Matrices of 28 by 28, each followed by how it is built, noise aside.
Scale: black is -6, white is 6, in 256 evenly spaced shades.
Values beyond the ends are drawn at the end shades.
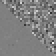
upper triangular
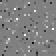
sparse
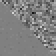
upper triangular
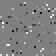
sparse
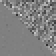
upper triangular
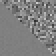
upper triangular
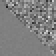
upper triangular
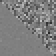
upper triangular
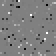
sparse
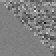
upper triangular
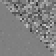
upper triangular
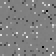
sparse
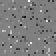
sparse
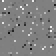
sparse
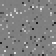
sparse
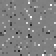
sparse
